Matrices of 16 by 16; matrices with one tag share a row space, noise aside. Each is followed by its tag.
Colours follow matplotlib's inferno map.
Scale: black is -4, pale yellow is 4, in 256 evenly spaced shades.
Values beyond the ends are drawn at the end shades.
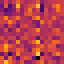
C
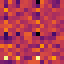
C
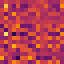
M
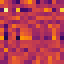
M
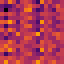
C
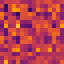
M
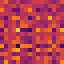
M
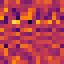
M
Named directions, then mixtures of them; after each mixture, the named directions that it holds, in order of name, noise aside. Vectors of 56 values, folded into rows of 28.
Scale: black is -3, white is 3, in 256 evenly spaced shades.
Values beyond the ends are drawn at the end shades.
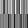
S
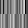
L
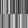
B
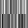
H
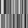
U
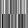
H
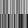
H, S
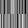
H, L, U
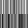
H, S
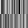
H, S, U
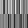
S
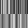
B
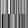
B, H, S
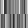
L, U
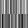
H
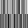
S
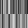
B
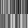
B
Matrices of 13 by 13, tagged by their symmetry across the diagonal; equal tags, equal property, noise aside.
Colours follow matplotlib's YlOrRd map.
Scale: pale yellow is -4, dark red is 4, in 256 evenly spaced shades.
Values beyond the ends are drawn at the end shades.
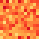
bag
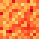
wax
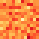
bag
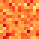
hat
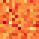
bag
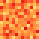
hat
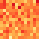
bag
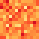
wax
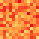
bag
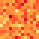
hat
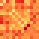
wax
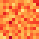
hat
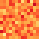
hat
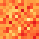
wax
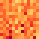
bag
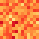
bag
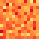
hat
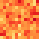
hat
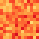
wax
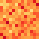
wax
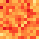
wax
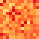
wax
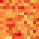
bag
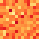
wax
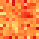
hat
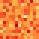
hat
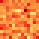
bag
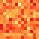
bag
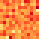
hat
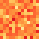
wax
